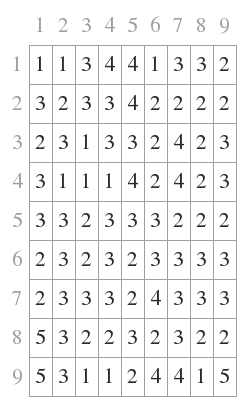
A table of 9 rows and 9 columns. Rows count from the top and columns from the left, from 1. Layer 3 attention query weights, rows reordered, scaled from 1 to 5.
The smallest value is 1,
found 10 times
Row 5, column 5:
3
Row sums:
22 23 23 21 23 24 26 24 26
